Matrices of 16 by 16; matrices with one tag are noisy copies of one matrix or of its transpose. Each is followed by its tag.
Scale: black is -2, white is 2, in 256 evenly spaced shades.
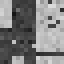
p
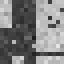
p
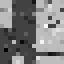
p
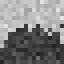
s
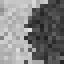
s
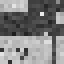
p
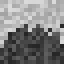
s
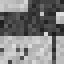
p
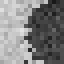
s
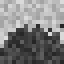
s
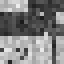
p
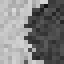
s
